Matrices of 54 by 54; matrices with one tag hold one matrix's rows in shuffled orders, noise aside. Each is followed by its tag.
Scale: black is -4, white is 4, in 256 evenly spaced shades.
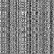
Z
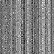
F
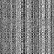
F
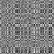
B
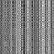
F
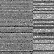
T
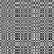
B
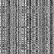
Z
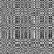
B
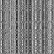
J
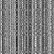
J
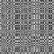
B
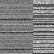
T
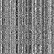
J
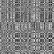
B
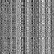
F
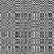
B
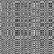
B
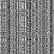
Z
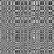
B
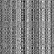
F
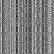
J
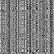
Z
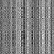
F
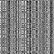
Z
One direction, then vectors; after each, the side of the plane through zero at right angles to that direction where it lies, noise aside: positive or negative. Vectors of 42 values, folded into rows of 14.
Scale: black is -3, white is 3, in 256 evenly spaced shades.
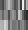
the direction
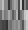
negative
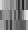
negative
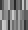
positive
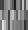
positive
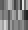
positive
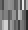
positive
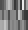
positive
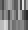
positive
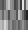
positive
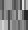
positive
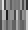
negative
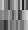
negative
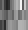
negative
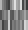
negative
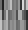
positive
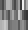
positive
